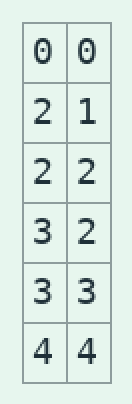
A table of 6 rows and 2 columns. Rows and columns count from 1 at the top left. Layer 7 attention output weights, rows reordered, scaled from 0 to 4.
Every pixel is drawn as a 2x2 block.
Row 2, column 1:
2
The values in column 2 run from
0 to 4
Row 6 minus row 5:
1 1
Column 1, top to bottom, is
0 2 2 3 3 4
